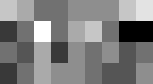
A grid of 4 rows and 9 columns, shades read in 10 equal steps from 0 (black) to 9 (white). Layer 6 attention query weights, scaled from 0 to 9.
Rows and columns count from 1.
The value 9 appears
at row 2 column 3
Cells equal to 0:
2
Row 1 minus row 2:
5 2 -5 0 -1 -2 1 7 8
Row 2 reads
2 4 9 4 6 7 4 0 0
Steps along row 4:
up up down same down down same up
